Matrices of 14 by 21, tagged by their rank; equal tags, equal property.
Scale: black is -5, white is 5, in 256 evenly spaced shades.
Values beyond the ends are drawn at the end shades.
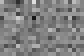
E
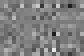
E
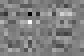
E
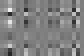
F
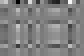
F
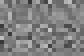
E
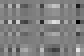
F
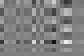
F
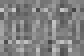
E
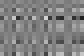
F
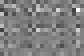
E
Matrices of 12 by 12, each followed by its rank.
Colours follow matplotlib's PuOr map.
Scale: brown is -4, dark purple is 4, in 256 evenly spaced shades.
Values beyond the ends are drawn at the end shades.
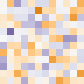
full rank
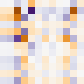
two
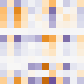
two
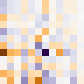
two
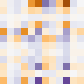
two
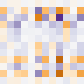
two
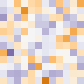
full rank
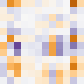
two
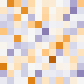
full rank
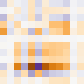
two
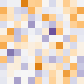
full rank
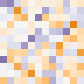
full rank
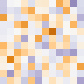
full rank
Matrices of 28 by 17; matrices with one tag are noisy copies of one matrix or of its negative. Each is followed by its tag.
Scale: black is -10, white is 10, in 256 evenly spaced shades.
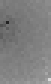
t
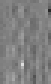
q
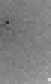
t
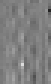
q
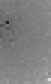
t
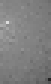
t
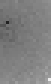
t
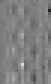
q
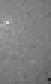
t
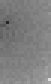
t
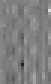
q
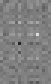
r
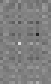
r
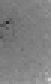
t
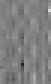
q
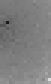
t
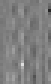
q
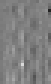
q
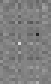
r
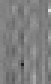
q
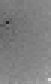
t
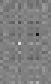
r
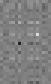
r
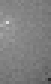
t
